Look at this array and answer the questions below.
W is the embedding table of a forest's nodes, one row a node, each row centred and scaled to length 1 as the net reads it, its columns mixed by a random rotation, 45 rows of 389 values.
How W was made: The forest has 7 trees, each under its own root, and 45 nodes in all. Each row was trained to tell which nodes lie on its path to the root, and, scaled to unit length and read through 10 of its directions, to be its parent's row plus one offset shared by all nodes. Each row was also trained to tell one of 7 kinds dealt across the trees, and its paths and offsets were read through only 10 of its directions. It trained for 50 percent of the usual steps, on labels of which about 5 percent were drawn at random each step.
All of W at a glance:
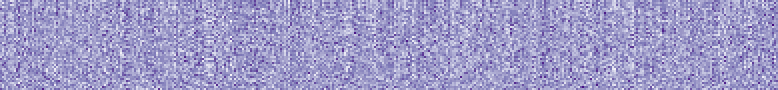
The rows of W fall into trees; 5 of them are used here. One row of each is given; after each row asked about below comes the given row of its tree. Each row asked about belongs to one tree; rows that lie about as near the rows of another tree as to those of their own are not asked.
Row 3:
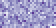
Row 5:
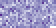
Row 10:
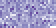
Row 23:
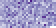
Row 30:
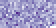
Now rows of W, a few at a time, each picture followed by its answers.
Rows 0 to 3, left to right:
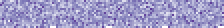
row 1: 3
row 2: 3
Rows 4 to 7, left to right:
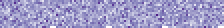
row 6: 5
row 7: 5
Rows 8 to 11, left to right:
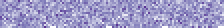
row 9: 3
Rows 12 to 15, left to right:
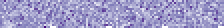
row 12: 3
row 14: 5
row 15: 5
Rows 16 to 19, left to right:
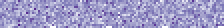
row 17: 30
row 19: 23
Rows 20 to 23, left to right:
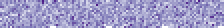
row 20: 5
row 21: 3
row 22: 5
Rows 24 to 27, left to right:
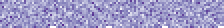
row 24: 5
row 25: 10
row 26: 3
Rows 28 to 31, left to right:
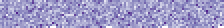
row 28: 30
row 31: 3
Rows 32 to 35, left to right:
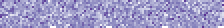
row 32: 3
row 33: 10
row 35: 3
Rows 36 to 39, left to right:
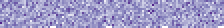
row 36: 30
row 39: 23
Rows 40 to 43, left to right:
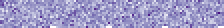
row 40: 5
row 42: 3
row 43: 30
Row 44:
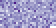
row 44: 5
